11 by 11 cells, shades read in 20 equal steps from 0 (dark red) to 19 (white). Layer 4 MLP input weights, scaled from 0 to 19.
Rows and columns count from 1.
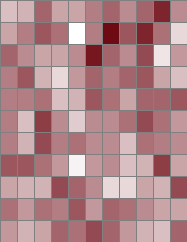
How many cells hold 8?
13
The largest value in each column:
14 14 13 16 19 11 16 16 13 17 16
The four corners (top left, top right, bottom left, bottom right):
14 10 11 7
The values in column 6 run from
1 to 11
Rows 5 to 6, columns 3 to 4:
8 14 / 4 10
